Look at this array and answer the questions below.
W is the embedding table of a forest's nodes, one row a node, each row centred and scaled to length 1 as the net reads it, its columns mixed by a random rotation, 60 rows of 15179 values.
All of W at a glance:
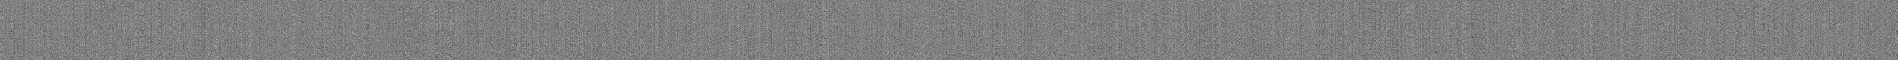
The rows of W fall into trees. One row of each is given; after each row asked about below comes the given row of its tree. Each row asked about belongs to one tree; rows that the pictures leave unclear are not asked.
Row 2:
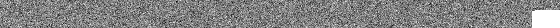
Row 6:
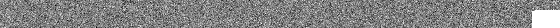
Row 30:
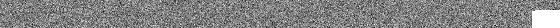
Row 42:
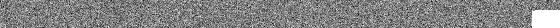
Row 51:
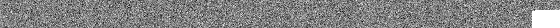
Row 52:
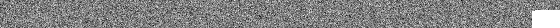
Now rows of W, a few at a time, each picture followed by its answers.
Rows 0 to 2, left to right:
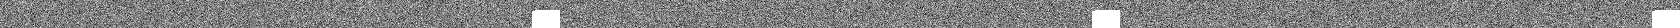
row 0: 51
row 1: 30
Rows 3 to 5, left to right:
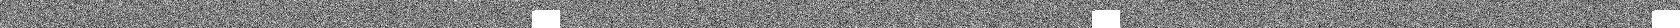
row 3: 6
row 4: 2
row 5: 42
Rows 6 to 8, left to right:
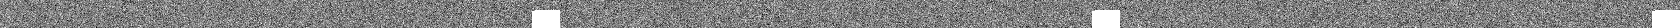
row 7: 42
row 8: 2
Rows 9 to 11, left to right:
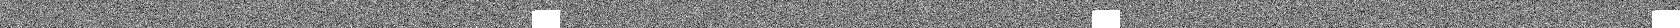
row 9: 2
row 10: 51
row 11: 52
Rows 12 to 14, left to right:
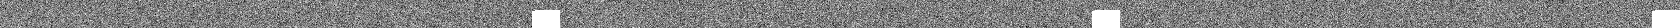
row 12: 2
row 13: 42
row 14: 51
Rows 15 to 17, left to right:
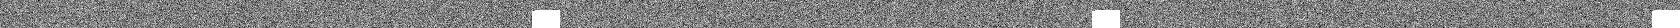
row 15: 30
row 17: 42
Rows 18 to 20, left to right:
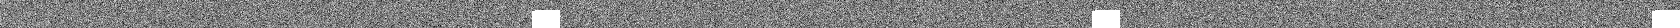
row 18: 2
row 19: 51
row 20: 52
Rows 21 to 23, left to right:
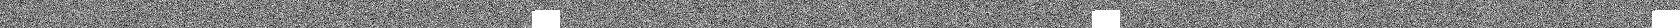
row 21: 30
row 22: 2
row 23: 51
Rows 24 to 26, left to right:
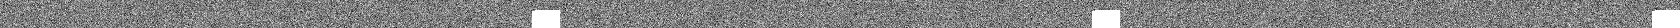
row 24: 51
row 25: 51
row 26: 2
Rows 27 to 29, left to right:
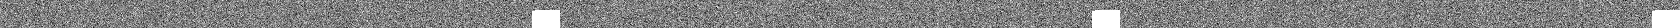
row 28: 52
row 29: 51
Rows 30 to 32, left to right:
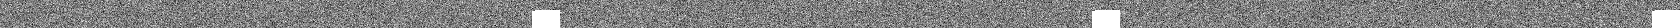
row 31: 30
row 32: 2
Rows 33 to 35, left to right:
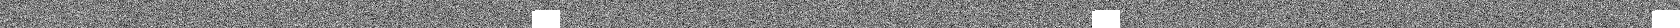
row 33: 30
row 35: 42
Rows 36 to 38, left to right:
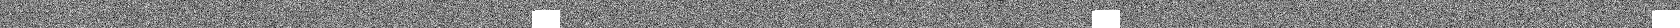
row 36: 30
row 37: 51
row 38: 52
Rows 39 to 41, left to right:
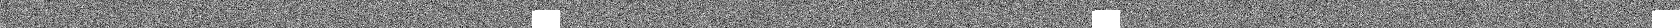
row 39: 42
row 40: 2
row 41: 51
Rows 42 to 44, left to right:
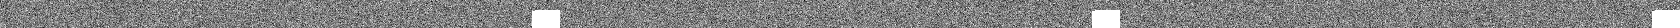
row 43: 2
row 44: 6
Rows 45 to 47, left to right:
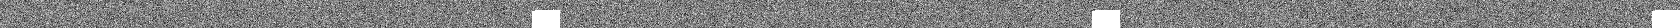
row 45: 6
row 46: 51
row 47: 42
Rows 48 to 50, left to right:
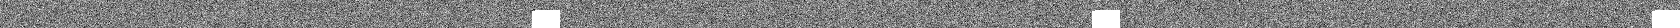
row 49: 2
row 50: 42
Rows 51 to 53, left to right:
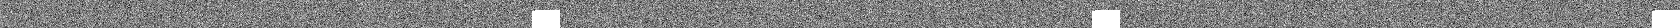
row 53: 51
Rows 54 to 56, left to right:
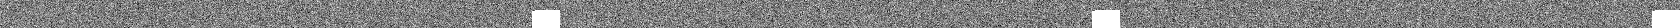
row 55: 2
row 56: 42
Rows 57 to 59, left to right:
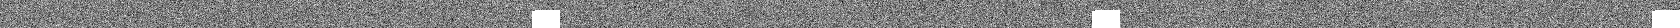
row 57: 30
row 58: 6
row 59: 30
